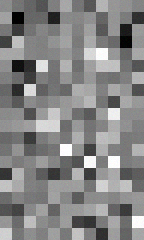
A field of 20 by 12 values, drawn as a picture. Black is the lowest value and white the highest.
No row or column stands out. The texture is fine-grained noise. The ninth with the lowest average is the top left.
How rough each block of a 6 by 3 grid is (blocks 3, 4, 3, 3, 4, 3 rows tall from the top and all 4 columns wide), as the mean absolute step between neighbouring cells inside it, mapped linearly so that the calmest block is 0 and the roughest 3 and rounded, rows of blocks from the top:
1 1 2
2 0 2
2 0 2
1 2 0
1 2 1
1 2 3
